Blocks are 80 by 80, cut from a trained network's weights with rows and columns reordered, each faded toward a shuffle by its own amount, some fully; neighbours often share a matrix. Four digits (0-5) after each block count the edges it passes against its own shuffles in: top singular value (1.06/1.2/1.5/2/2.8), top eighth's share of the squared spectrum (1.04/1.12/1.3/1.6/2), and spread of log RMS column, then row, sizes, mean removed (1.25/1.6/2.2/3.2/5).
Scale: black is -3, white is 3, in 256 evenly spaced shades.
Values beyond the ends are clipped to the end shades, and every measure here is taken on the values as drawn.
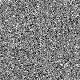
1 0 0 0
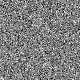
0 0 0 0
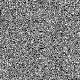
3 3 0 1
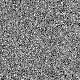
0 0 0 0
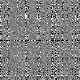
4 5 4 2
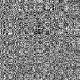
4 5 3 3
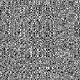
4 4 3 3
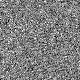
1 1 0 0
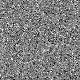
2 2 1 0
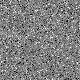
0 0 0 0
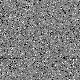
0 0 0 0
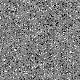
1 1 0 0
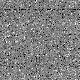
2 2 1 1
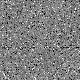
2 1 1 0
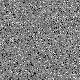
0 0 0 0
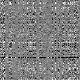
4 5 4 2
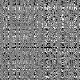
4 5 4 2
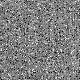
2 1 0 0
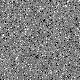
1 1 0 0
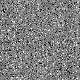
2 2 0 1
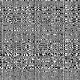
4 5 1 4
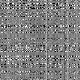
4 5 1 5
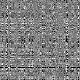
4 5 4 2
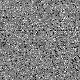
2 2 1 0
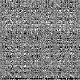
4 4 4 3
